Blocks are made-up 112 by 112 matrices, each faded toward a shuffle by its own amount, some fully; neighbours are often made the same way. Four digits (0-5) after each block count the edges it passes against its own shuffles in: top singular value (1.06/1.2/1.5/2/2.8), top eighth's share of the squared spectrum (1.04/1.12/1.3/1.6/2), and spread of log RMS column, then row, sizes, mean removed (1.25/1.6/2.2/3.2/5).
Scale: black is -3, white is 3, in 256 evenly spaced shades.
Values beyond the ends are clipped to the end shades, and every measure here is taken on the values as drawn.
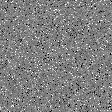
0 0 0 0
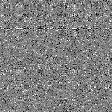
4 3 1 2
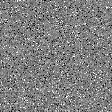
3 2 0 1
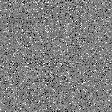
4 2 1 1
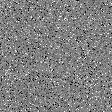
1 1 0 0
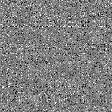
4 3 1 2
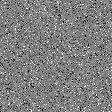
0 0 0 0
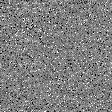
2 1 0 0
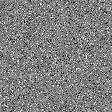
2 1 0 0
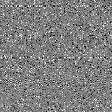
4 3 1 2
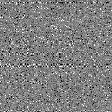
4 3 2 2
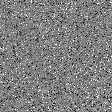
2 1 0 0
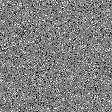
2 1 0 0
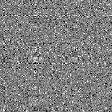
4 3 2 2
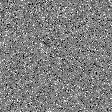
0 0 0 0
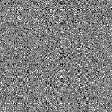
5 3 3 3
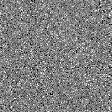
4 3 2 1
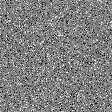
0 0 0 0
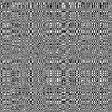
5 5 4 4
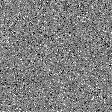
2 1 0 0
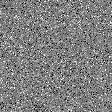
2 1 0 0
